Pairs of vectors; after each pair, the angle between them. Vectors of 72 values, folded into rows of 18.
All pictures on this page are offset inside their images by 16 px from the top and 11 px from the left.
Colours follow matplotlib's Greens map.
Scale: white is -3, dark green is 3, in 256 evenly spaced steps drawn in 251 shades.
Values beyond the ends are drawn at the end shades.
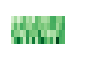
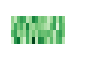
partly aligned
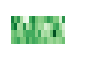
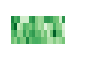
nearly parallel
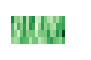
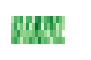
nearly opposite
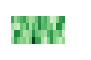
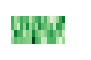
nearly parallel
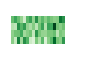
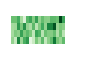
nearly parallel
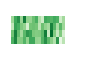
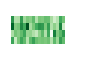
partly opposed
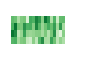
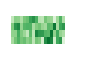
orthogonal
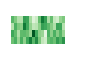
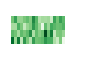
partly opposed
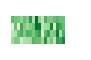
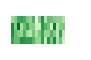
nearly opposite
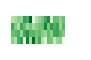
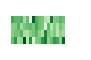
nearly opposite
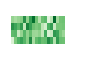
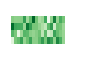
nearly parallel
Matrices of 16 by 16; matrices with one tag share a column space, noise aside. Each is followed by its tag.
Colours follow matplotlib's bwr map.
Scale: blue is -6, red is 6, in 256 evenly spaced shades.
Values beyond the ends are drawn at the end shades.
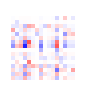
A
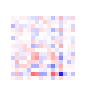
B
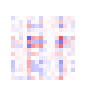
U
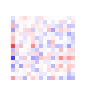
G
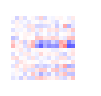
A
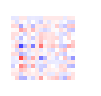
G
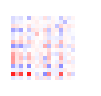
B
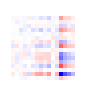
B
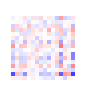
B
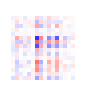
U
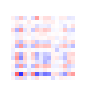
B
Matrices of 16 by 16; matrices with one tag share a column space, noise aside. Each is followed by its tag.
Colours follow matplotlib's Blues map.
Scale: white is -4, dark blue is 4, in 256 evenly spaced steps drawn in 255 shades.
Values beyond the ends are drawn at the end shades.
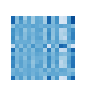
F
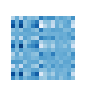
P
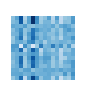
F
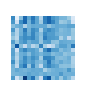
F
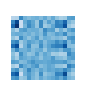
P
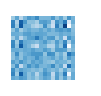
P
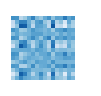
P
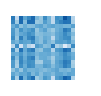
F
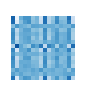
F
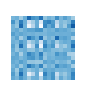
P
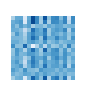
F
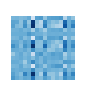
P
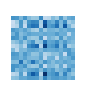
P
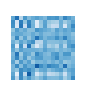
P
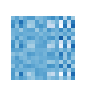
P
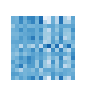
F
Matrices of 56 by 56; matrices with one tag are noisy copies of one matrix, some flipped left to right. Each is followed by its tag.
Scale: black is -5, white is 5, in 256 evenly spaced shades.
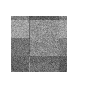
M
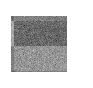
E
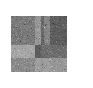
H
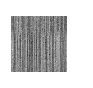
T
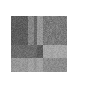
H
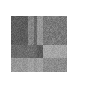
H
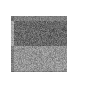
E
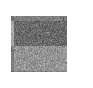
E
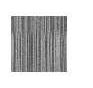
T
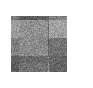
M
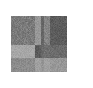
H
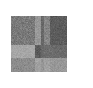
H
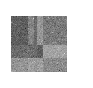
H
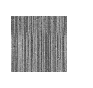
T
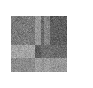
H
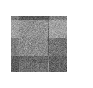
M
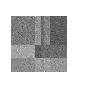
H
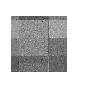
M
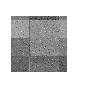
M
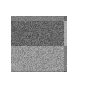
E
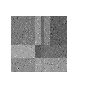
H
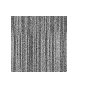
T
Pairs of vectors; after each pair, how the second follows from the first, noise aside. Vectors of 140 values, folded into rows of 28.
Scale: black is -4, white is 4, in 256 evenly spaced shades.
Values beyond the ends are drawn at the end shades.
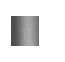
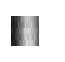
scaled up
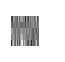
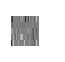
partly zeroed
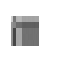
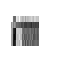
scaled up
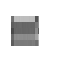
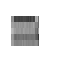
negated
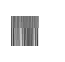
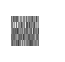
shuffled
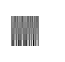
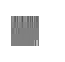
partly zeroed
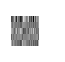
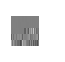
partly zeroed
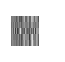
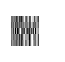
scaled up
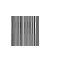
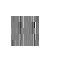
partly zeroed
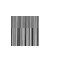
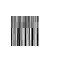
scaled up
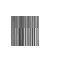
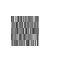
shuffled
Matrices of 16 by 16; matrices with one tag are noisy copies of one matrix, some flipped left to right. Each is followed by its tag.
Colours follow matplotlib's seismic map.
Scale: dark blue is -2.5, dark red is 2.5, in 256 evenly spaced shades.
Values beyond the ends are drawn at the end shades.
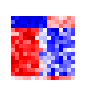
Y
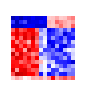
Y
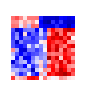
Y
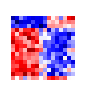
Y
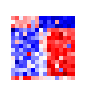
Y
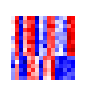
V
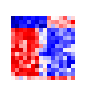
Y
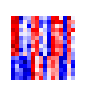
V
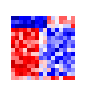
Y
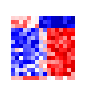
Y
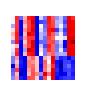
V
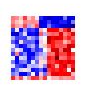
Y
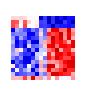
Y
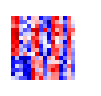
V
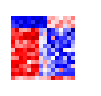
Y
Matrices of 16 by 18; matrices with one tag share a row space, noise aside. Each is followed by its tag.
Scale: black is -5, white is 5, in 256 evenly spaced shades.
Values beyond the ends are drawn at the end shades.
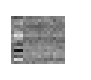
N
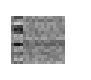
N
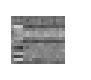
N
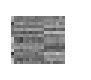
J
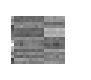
J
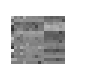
J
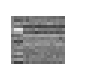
N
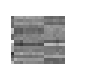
J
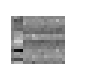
N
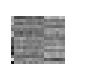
J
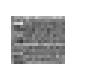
N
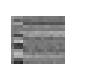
N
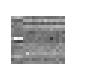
N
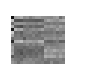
J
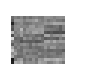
J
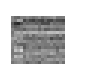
N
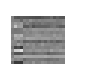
N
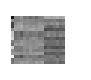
J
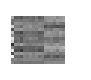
J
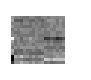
J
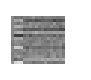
N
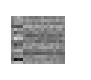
N
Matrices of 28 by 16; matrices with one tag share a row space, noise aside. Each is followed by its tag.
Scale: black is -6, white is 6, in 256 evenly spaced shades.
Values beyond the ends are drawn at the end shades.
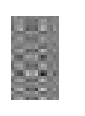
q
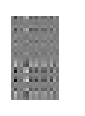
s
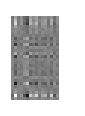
s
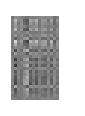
s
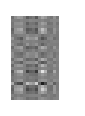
q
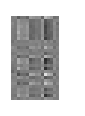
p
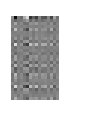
s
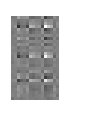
p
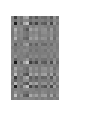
s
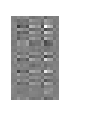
p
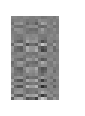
q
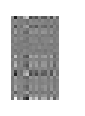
s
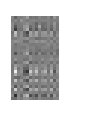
s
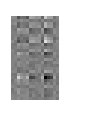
p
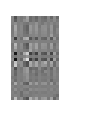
s
